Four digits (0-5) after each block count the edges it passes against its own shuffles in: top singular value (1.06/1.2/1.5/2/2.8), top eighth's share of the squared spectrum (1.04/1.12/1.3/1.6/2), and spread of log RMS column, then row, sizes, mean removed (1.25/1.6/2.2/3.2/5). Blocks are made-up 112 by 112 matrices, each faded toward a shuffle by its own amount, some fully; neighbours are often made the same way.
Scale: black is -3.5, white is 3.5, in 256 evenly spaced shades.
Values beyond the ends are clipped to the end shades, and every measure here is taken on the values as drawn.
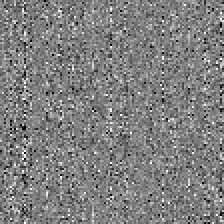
2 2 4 0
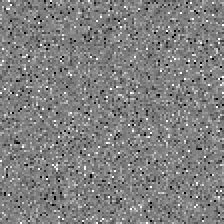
0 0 0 0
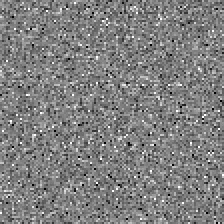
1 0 0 1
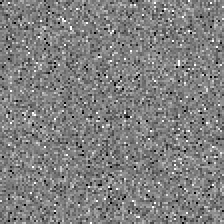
0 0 0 0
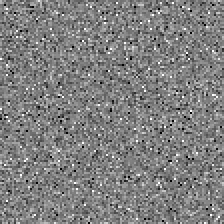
0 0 0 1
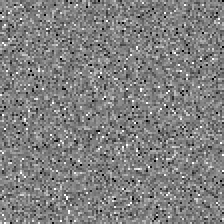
0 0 0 0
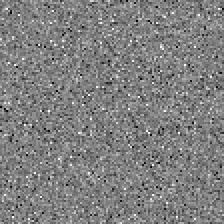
0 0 0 0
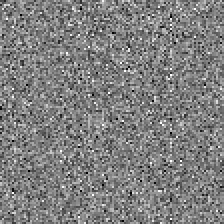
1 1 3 0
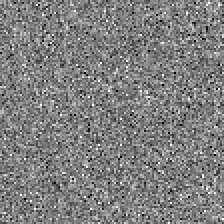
0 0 0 0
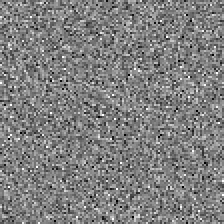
0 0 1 0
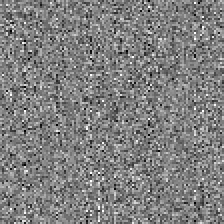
1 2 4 0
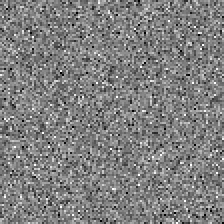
0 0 0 0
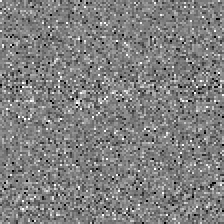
1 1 0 2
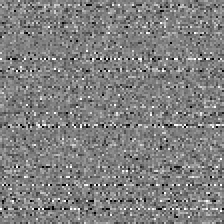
2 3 0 4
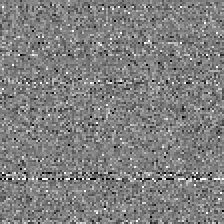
3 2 0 3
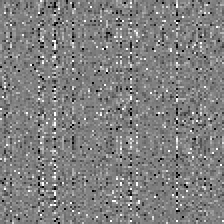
4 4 3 2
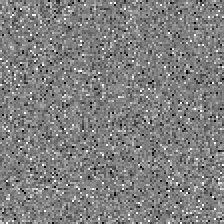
2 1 0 0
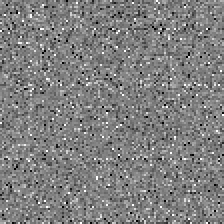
3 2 0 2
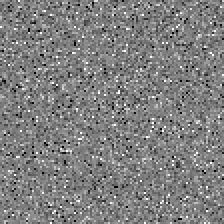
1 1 0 0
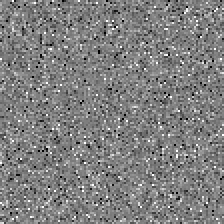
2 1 0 0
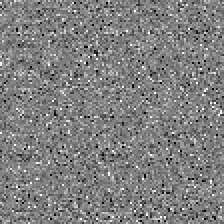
3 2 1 1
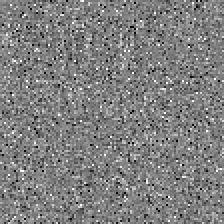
3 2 0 0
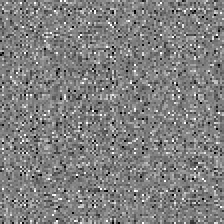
4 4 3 3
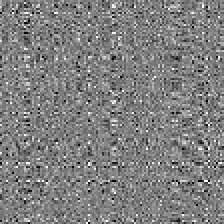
5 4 3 3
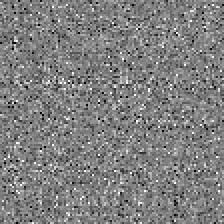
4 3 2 1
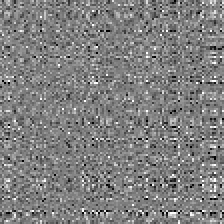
5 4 3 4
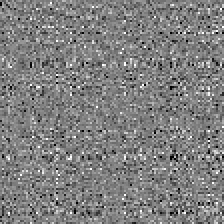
5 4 3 3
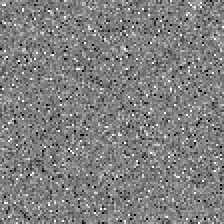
2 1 0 0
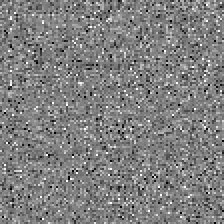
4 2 1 1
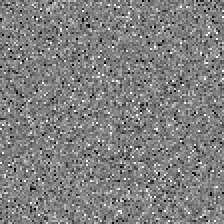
1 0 0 0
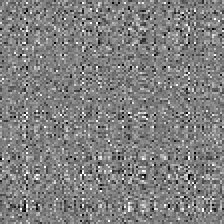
5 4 3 3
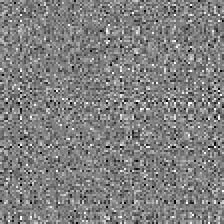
5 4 3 3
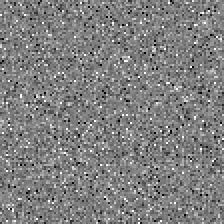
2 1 0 0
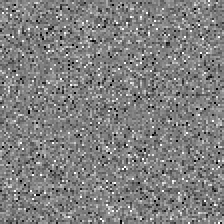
2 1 0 0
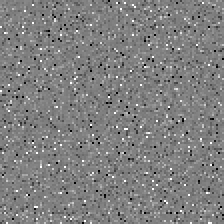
2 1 0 0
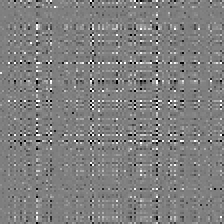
5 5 4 4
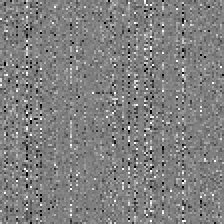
2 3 4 0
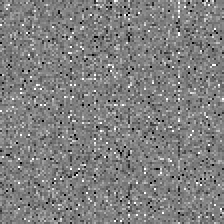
1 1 2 0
